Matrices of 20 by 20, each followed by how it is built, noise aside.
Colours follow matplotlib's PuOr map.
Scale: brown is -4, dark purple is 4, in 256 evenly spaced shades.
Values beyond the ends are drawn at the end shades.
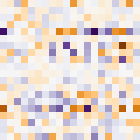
uneven rows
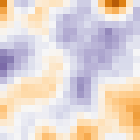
smooth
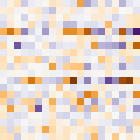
uneven rows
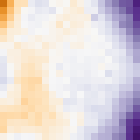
smooth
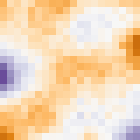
smooth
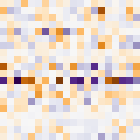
uneven rows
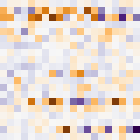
uneven rows
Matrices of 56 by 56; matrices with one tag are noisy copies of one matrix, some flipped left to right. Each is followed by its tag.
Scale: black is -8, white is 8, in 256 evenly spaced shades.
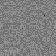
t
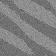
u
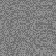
t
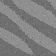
u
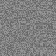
t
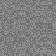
t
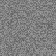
t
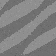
u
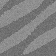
u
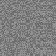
t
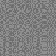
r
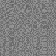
r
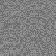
t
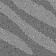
u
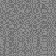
r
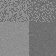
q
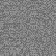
t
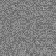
t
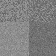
q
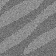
u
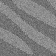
u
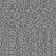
r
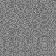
r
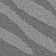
u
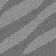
u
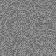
t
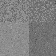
q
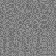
r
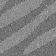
u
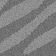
u
